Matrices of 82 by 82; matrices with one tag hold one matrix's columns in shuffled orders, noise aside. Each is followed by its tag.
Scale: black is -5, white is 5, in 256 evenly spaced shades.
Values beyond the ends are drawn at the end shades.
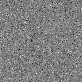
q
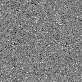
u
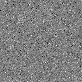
u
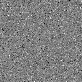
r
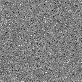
u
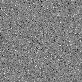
q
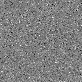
u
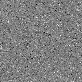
u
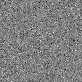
q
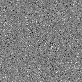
u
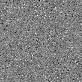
r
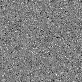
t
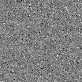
r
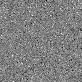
r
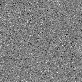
u
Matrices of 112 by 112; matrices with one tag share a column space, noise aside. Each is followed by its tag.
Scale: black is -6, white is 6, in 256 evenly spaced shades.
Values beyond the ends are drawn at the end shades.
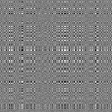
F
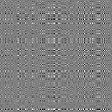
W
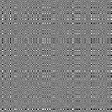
W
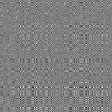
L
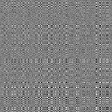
L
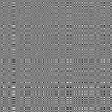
L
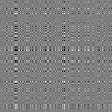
F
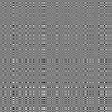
L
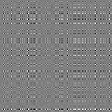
W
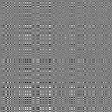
L
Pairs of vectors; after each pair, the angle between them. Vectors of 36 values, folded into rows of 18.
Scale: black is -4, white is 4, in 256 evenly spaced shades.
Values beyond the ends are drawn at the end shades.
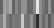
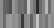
nearly opposite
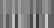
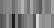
partly opposed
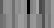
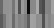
nearly parallel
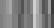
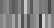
orthogonal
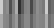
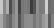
nearly parallel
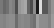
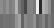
nearly opposite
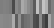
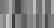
orthogonal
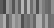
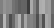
orthogonal
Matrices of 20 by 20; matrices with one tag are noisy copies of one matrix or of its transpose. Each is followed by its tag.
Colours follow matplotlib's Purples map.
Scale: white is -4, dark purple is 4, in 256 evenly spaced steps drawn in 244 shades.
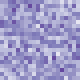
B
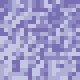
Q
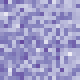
Q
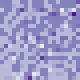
Q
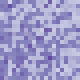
Q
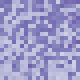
Q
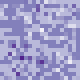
B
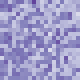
Q
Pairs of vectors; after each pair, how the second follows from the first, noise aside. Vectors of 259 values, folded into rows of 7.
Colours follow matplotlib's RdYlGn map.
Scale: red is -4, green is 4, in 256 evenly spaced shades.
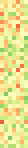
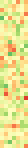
shuffled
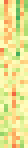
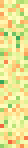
shuffled
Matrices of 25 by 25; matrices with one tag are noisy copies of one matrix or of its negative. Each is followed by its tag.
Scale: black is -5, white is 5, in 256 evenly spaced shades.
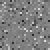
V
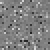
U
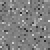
V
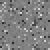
V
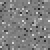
V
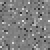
V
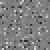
U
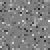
V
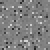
U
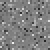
V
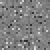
U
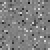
V
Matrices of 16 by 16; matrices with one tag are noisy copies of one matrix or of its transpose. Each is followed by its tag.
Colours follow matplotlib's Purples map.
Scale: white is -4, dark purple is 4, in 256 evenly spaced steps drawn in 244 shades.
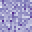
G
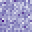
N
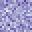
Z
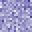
G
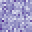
N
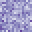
N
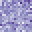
N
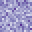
Z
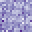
N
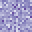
G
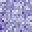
N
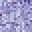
N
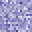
G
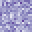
N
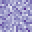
Z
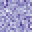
Z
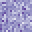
N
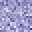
Z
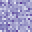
G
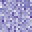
G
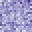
N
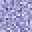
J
